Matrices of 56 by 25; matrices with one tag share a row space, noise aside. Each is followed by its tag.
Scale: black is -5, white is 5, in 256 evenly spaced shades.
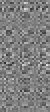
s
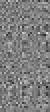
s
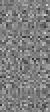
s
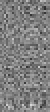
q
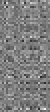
q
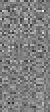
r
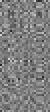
r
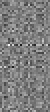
r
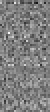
q
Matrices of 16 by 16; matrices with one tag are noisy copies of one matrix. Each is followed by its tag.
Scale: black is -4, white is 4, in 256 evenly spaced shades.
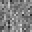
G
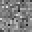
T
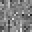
G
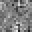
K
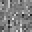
G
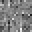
G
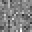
G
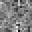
K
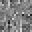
G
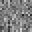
G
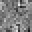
K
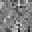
K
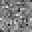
T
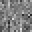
G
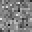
T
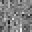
G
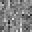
G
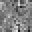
K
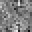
K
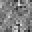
K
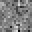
K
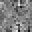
K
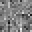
G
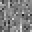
G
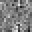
K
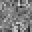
K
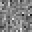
G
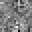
K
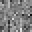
G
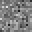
T
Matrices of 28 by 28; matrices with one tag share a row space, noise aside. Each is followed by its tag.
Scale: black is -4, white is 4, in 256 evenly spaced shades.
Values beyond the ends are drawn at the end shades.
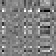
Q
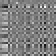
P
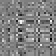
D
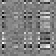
Q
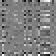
Q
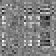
Q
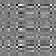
D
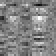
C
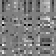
Q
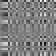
P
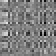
P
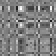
D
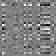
Q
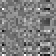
Q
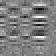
C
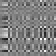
P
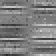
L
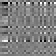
P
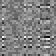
Q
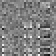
Q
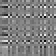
P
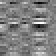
C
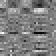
C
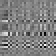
P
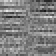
L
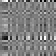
P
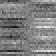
L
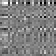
P
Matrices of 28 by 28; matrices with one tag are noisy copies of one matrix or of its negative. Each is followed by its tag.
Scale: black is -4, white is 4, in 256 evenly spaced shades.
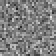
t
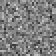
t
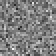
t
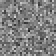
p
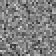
t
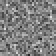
t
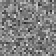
p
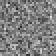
t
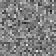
p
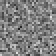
t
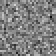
t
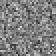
t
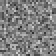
t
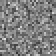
t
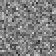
t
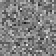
p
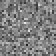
p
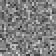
t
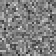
t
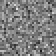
t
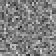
t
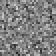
t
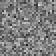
p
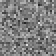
p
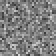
t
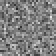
t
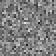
p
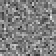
t
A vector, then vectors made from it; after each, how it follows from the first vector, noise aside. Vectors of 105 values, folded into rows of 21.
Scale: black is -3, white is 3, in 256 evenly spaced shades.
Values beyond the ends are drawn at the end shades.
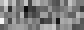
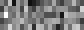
wrapped around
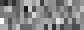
sign-scrambled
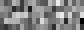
wrapped around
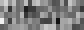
copied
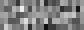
wrapped around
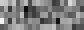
copied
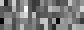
sign-scrambled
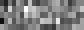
negated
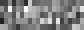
negated
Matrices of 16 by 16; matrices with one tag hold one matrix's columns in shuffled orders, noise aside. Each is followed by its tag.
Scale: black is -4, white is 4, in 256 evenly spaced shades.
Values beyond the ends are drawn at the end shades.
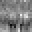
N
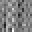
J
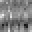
N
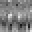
N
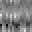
N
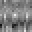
N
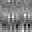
N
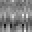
N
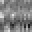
N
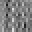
J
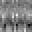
N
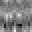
N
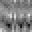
N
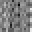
J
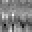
N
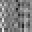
J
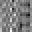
J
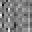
J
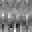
N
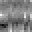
N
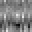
N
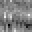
N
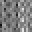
J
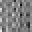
J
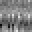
N
